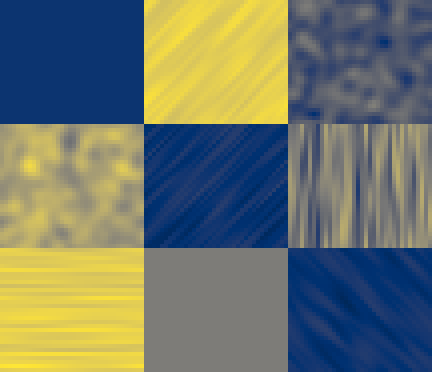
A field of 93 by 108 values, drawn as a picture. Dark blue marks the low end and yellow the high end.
It is made of 3 by 3 panels. Panel 1,1: very low, flat. Panel 1,2: very high, slanting up to the right, faint in contrast. Panel 1,3: low, blotchy. Panel 2,1: high, blotchy. Panel 2,2: very low, slanting up to the right, faint in contrast. Panel 2,3: middling, streaked downward, strong in contrast. Panel 3,1: very high, streaked across, faint in contrast. Panel 3,2: middling, flat. Panel 3,3: very low, slanting down to the right, faint in contrast.
